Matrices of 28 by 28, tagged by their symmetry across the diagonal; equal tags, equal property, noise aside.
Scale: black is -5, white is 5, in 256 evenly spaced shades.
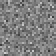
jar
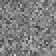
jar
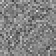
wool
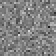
jar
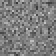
jar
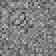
wool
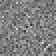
wool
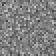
wool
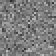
jar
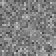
wool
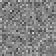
wool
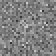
wool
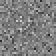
wool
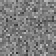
jar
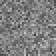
wool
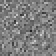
wool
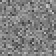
jar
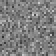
jar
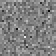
jar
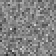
jar
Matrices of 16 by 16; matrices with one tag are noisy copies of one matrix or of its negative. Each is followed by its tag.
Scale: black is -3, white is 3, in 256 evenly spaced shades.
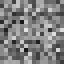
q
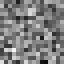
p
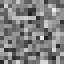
p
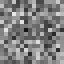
q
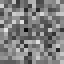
q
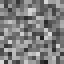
p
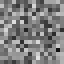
q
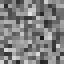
p
